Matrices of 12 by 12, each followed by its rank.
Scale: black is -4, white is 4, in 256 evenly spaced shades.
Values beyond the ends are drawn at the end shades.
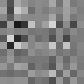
two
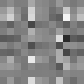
two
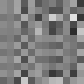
two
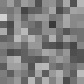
full rank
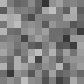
full rank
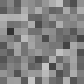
full rank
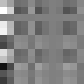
one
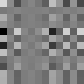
one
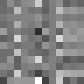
two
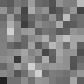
full rank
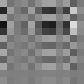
one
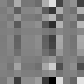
one
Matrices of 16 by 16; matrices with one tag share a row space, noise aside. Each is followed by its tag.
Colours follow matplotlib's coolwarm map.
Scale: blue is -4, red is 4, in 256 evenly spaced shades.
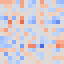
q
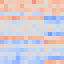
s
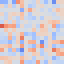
q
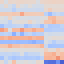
s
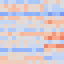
s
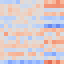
s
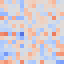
q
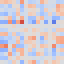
q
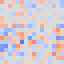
q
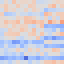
s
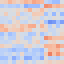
s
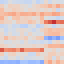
s
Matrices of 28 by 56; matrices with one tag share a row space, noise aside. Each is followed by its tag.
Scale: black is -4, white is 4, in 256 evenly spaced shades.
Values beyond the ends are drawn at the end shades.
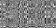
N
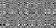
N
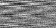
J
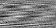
J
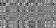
N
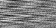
J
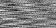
J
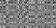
N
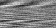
J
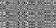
N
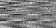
J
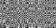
N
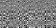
N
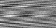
J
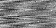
J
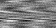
J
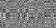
N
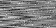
J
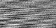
J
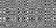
N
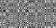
N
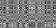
N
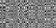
N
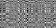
N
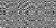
N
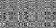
N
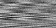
J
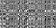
N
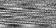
J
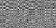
N
